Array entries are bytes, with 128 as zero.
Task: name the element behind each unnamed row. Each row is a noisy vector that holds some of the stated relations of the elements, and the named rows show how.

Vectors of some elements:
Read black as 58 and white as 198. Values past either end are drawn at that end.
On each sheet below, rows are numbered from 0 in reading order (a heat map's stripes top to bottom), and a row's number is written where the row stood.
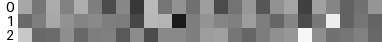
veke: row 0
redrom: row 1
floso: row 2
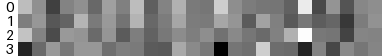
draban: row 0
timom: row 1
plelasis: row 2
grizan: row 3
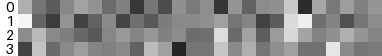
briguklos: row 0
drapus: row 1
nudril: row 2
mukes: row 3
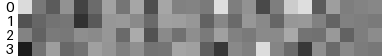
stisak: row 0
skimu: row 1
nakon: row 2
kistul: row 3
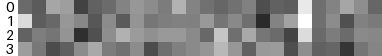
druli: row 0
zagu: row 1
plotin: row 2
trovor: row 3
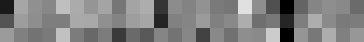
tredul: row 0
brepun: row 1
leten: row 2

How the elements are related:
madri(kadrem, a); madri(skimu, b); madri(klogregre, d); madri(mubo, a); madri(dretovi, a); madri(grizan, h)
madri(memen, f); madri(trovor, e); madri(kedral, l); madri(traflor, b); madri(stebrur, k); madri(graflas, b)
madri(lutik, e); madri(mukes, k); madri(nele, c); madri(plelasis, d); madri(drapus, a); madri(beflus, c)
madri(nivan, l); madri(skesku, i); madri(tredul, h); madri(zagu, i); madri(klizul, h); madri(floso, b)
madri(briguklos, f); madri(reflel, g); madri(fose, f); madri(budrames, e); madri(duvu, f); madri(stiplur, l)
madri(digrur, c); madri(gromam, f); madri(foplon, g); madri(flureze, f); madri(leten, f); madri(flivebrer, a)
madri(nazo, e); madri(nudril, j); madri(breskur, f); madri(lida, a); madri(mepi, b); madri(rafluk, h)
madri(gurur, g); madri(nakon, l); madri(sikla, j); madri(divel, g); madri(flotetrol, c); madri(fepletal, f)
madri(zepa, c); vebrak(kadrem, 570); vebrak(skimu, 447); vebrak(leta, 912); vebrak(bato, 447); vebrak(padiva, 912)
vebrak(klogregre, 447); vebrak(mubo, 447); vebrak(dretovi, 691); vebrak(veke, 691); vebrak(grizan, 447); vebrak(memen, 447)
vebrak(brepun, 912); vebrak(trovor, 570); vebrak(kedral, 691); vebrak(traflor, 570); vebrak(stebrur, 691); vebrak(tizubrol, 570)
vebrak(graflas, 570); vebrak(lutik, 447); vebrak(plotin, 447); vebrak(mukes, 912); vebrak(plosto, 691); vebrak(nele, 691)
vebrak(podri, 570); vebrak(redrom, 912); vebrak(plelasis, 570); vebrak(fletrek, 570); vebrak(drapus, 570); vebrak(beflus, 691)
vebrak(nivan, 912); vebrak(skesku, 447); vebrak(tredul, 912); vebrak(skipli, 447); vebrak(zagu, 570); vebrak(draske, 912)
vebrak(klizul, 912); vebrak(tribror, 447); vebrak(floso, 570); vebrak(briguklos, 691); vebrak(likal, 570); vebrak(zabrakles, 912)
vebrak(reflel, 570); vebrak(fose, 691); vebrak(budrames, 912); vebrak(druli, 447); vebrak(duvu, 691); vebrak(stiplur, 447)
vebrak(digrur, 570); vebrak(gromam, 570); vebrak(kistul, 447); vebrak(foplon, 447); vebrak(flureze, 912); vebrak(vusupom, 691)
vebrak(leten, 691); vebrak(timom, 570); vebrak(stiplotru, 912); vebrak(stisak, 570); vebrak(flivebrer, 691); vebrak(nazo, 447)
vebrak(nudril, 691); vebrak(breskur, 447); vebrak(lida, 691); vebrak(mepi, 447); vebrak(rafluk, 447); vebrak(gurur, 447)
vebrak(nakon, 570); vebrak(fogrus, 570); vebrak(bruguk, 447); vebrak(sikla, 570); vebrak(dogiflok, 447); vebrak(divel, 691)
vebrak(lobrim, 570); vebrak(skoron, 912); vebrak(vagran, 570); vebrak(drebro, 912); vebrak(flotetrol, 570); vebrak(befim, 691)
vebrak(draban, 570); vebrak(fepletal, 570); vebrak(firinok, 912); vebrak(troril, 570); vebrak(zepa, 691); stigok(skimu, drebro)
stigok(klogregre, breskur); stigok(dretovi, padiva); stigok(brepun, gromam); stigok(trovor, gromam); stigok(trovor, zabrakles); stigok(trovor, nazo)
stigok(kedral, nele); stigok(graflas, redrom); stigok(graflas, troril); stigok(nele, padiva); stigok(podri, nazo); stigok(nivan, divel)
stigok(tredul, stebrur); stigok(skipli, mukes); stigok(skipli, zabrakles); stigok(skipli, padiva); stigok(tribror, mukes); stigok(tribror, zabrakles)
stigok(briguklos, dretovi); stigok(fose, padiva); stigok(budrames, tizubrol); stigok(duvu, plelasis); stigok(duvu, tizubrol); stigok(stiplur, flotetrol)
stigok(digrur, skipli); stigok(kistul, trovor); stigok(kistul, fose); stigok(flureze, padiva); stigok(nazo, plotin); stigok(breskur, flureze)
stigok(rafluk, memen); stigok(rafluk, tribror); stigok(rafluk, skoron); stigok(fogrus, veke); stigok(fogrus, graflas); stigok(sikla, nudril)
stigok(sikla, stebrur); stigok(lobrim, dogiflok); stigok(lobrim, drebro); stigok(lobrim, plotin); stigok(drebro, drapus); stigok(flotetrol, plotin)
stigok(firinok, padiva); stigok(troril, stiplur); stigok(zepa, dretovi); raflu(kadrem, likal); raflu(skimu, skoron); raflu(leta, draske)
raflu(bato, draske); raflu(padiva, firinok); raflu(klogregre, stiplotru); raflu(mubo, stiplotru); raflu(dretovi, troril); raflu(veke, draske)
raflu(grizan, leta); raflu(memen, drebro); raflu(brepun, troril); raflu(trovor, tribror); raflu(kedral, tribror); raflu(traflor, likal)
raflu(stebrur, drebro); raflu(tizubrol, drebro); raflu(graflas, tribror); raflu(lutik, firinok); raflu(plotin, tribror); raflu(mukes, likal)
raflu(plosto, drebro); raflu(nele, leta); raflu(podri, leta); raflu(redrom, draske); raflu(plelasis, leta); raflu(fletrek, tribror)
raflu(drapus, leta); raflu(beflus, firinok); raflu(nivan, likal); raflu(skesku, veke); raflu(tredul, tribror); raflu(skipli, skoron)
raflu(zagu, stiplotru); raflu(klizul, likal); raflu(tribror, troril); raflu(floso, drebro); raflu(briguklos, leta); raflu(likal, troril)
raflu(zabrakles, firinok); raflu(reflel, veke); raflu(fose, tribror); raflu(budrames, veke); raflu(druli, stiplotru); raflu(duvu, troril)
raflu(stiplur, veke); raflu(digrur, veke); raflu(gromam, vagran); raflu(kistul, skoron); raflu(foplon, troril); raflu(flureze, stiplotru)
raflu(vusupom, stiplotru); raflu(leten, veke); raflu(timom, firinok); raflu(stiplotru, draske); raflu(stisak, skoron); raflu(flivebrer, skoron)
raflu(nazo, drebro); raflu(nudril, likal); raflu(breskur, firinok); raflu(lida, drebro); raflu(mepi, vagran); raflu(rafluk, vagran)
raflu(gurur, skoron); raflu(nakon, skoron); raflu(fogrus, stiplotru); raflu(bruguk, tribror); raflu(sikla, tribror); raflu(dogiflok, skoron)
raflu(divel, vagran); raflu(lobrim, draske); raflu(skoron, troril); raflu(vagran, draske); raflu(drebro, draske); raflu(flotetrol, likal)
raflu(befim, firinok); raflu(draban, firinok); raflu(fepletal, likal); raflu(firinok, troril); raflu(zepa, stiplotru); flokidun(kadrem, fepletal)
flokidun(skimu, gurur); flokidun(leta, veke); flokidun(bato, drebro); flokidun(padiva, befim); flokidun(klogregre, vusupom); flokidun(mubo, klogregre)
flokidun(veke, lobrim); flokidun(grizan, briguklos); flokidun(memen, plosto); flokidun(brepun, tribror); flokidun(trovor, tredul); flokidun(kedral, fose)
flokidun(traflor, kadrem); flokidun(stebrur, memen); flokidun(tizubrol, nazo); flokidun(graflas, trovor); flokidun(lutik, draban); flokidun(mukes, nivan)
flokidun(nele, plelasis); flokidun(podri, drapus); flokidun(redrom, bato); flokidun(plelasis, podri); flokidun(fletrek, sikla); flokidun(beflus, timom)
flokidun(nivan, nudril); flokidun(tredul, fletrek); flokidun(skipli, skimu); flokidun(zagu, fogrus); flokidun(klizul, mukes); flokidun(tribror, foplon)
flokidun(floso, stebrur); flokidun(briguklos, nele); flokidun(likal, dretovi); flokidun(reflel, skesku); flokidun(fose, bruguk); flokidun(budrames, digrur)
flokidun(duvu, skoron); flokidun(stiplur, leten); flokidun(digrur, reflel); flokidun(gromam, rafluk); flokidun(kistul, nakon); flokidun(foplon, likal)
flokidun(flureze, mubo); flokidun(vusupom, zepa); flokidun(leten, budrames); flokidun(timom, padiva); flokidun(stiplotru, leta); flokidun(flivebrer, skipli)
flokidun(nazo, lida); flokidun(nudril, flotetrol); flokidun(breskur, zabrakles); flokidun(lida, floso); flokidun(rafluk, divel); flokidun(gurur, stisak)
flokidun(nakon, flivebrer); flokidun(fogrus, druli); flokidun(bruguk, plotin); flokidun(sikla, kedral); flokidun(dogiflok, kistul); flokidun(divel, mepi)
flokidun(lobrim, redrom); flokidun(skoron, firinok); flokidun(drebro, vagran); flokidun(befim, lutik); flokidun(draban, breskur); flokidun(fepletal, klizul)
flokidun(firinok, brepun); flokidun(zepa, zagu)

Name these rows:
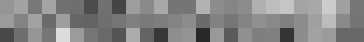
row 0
stebrur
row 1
vusupom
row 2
flureze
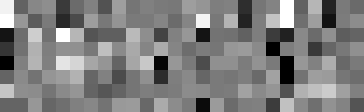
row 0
fogrus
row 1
flotetrol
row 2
stiplotru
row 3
tribror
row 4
skoron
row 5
budrames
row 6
lida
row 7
klogregre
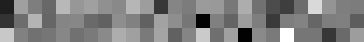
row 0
padiva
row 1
mubo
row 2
likal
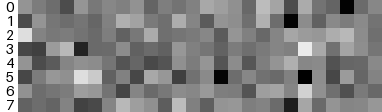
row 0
graflas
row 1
lutik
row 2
zepa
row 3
memen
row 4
gromam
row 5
leta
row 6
tizubrol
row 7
breskur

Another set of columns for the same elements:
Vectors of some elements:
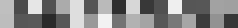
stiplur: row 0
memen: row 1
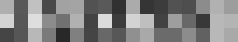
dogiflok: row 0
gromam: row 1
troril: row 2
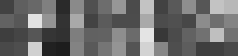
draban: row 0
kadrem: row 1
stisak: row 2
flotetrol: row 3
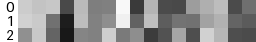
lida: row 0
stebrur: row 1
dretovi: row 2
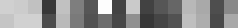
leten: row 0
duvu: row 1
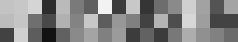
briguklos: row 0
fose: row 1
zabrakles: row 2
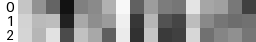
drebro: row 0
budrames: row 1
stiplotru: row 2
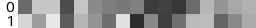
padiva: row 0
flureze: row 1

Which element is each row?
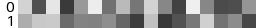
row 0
nazo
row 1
tredul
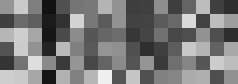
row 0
nudril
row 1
breskur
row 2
mukes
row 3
befim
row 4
timom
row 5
zepa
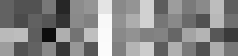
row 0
drapus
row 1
vagran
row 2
plosto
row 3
zagu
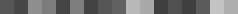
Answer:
nakon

